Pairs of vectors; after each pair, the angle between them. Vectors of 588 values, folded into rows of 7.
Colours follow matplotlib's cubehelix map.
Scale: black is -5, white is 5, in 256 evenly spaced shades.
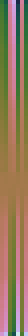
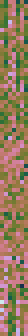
partly aligned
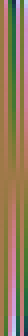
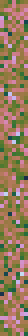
orthogonal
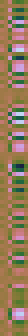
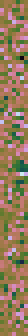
partly aligned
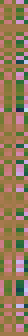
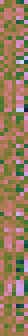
nearly opposite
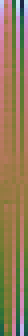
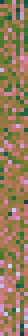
partly opposed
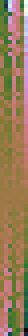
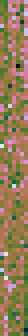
partly aligned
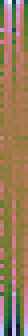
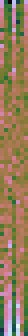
nearly opposite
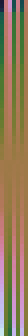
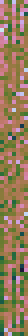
partly opposed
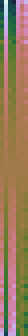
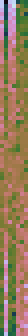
nearly opposite
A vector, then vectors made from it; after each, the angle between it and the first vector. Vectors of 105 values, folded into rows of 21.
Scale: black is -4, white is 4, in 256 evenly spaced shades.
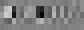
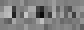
nearly parallel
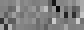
orthogonal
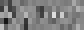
partly aligned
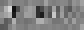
nearly parallel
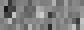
partly opposed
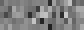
partly opposed
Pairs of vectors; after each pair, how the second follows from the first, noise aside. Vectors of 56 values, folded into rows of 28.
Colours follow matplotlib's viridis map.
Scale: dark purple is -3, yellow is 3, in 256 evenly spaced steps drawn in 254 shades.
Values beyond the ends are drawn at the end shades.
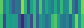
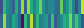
sign-scrambled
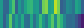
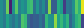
shuffled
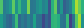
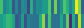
sign-scrambled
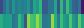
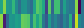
shuffled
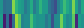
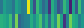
shuffled
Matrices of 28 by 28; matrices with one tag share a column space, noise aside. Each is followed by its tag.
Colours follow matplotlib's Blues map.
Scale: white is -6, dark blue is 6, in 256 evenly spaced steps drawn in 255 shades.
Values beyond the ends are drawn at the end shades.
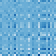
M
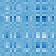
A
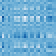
A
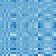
M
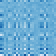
M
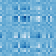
A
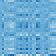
M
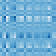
A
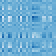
A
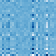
M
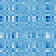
A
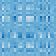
A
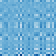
M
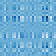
A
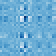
A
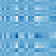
A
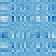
A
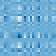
A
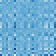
M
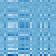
M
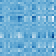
A
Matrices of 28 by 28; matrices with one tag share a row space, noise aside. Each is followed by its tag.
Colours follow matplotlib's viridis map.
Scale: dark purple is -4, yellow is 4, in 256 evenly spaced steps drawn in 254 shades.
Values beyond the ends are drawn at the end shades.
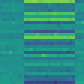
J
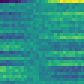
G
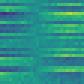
G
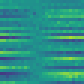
G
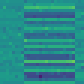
J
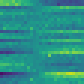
G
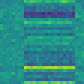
J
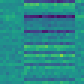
J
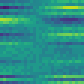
G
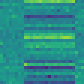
J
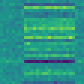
J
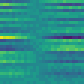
G
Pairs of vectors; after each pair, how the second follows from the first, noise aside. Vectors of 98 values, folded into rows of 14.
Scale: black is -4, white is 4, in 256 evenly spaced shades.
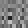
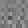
shrunk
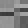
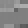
partly zeroed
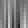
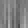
shrunk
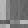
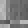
copied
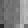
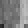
copied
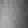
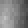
copied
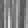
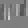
partly zeroed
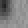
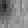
copied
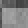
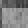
copied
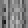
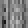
copied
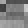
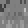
partly zeroed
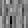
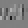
partly zeroed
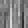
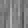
shrunk
